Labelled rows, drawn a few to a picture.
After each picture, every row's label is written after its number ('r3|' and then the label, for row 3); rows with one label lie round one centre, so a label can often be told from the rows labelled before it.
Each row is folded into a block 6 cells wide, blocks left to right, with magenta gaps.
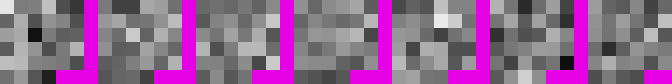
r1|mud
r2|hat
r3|hat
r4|hat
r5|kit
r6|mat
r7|hat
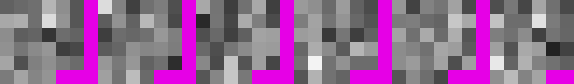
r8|kit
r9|mat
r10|mat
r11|mud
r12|hat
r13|kit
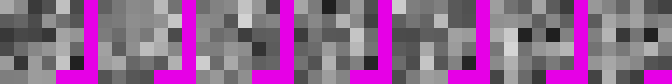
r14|mat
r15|hat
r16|kit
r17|mat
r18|mat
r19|mud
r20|mud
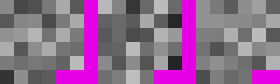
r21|hat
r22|mat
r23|hat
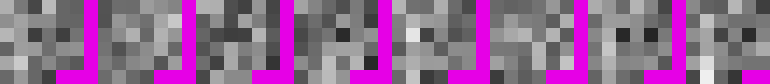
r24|mud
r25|hat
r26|mat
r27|mat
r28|mud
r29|hat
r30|mud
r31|mud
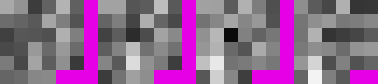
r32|mat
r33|mat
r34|mud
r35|mud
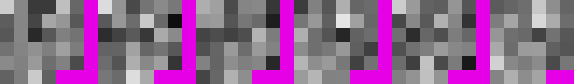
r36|mat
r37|mat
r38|mat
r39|kit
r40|mat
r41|kit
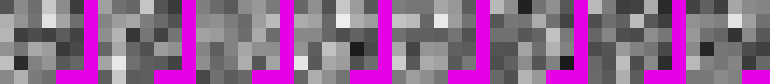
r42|kit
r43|mud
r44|hat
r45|kit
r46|kit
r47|mat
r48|mat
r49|kit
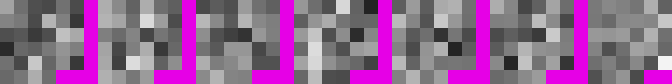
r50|mat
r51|kit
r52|kit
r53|mud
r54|kit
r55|mat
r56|hat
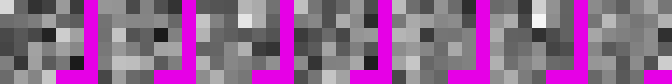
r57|mat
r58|mud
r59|kit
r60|mat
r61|mud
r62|kit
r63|hat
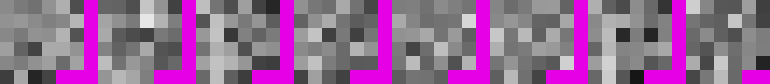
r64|hat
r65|kit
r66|mud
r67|mud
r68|hat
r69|hat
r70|mud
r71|mat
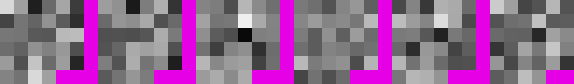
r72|mat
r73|mat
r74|kit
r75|hat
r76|kit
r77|mat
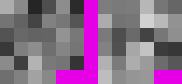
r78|mat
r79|kit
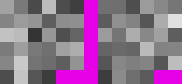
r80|mud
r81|hat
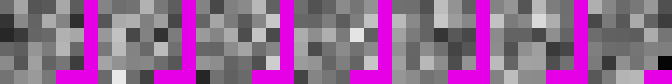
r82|mat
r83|mud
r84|hat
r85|hat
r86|kit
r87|kit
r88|mat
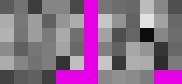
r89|hat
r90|kit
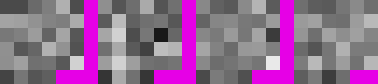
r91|hat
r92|mud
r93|hat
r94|hat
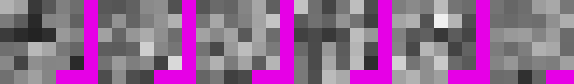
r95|mat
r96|hat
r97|hat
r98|mat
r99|kit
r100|hat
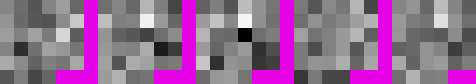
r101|hat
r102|kit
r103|kit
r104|hat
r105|kit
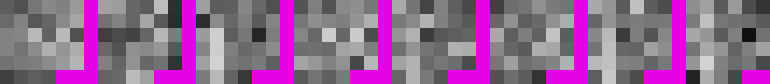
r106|hat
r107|mat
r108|mud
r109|hat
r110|mud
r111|hat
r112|mud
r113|mud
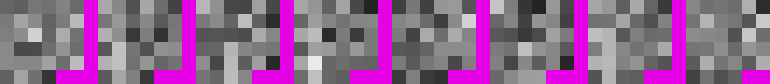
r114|hat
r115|mud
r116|mat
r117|mud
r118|hat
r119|mat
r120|mud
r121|hat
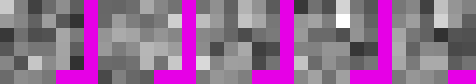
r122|mat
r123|hat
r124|kit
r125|kit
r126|kit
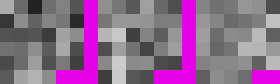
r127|mat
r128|mud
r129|hat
